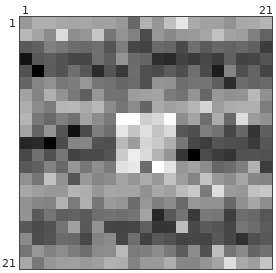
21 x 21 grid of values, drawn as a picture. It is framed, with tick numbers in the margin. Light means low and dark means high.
Odd patch: lower, in the centre. Slope: none. Ninth with the lowest average: centre. Stripes: horizontal, repeating 3 times.
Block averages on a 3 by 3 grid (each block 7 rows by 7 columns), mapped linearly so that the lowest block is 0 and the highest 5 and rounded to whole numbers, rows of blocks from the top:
4 5 5
5 0 5
4 4 4
